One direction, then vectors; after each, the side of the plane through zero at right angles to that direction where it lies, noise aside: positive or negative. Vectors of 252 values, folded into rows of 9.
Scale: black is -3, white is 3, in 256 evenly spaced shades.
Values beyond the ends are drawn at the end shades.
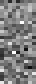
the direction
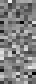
negative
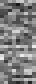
negative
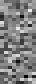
positive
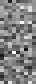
positive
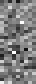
positive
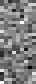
positive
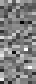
negative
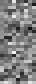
positive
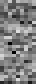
negative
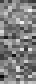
positive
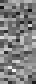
negative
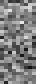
positive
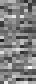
negative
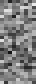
positive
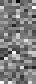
positive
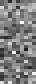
positive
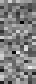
negative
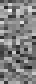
positive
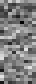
negative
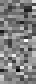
negative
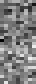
negative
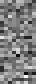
negative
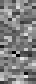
negative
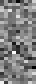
positive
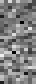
negative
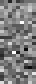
positive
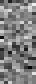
positive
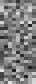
positive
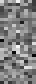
negative
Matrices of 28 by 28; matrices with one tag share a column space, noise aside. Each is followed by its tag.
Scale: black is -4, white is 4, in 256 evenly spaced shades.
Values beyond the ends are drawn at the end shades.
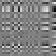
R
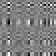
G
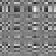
R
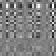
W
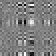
G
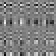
G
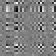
R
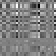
W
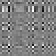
R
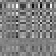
W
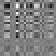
W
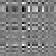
R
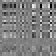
W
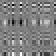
G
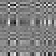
G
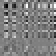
W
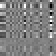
W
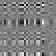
G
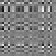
R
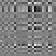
R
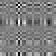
G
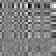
W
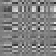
R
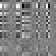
W
